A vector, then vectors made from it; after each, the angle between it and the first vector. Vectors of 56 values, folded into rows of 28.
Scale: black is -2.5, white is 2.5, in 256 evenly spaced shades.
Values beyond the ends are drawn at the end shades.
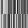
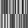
orthogonal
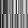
nearly opposite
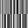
partly aligned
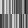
orthogonal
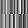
partly aligned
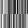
nearly parallel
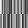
partly aligned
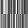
nearly parallel
